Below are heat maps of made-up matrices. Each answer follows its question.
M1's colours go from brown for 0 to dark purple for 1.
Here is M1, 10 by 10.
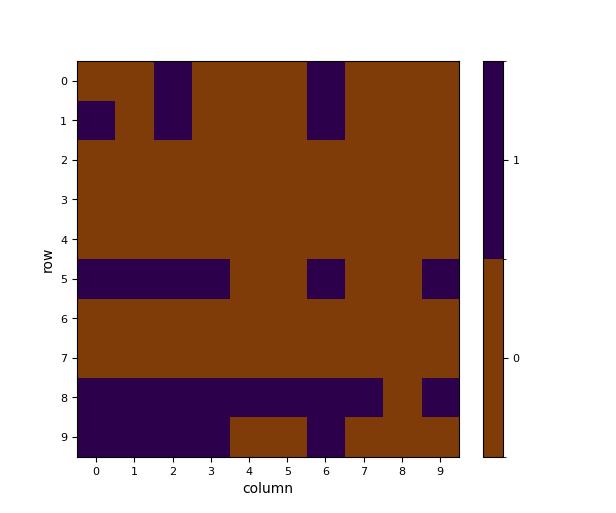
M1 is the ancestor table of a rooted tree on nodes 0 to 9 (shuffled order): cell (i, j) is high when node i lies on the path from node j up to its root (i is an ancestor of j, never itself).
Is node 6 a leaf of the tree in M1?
yes
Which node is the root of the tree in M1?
8
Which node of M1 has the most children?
8
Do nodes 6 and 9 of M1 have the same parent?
no
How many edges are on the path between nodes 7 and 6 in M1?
6
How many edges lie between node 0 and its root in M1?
4
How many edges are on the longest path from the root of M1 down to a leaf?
5
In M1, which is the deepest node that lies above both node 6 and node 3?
9
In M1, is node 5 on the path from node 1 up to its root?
yes
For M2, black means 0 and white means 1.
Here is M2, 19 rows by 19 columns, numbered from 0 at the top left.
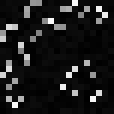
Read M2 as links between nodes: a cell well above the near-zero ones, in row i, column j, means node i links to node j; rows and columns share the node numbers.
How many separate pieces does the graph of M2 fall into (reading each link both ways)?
2
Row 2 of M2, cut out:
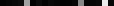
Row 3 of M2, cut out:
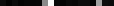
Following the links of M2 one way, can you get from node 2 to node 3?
yes
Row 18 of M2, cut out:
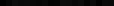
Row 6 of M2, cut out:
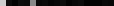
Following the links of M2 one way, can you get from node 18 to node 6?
no
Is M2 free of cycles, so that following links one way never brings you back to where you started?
no
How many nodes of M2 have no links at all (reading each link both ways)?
1
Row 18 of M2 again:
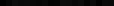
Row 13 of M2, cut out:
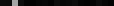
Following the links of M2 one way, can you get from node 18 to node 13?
no
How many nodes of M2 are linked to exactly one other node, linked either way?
5
